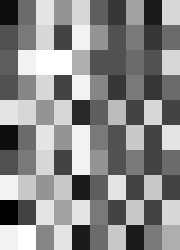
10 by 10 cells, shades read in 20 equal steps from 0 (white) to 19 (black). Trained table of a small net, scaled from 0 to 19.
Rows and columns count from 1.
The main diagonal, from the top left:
18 10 0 14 16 10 13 14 14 6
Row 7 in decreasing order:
14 14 13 13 11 10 10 8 3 1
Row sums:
96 98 72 100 80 83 97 80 89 77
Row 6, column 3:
2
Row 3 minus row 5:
10 -2 -8 -3 -10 1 8 -3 10 -11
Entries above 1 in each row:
10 9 7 9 10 9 9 9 10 8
